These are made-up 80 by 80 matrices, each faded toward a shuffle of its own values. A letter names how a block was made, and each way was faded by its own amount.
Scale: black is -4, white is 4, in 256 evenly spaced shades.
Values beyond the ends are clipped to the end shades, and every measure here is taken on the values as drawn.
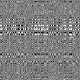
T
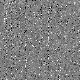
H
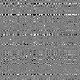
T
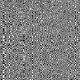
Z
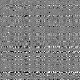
T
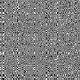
Z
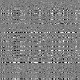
T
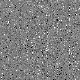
H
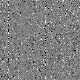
H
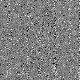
H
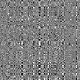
Z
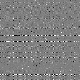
T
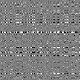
T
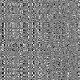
Z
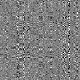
Z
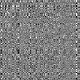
Z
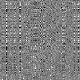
Z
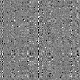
Z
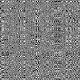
Z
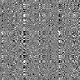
Z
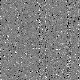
H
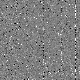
H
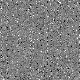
H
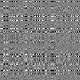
T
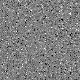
H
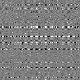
T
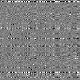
T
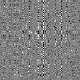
Z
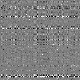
T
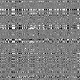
T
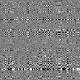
T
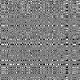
T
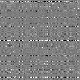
T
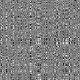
Z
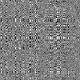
Z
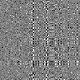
Z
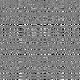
T
